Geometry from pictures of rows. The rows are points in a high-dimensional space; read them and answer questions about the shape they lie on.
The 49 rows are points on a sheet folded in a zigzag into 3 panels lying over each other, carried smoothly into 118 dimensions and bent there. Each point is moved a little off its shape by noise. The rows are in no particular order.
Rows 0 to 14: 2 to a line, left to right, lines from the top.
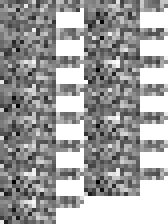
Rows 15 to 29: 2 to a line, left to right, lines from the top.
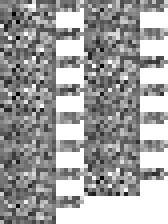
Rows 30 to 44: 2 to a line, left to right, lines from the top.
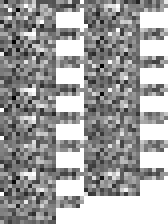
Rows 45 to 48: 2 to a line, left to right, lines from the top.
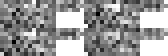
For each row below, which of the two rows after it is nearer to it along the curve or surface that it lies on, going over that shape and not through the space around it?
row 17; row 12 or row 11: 11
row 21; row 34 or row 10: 34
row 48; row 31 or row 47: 31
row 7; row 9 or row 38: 38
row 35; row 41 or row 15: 41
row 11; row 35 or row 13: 35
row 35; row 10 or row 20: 20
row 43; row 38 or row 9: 38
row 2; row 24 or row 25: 25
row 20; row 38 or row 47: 38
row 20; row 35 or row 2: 35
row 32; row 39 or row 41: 41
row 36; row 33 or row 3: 3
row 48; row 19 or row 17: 17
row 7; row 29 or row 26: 29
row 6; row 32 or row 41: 32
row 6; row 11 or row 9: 9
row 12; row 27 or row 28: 28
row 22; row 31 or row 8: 8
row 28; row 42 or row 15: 15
